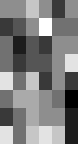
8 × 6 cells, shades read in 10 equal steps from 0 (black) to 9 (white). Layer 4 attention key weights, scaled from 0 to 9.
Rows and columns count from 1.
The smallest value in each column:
2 1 3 2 2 0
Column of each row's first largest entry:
3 4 5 6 1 2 3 1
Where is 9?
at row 2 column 4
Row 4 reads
4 2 3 3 5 8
